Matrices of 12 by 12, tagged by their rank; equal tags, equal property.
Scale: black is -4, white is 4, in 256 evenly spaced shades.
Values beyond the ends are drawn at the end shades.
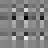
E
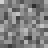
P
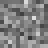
P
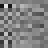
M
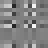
E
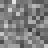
P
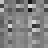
M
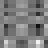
E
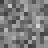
P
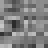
M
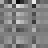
E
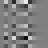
E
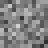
P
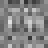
M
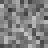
P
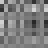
E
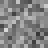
P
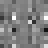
M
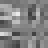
M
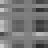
E
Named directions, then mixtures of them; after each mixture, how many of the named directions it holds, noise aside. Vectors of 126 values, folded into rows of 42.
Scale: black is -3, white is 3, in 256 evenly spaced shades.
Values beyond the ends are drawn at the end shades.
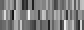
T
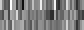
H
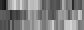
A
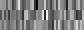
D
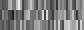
three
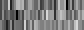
three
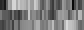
one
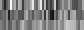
three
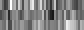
three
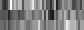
three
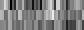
two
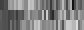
two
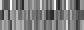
one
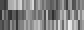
two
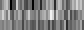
three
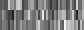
three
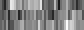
two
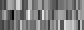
three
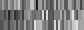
two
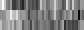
two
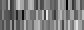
three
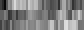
one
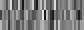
two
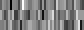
three
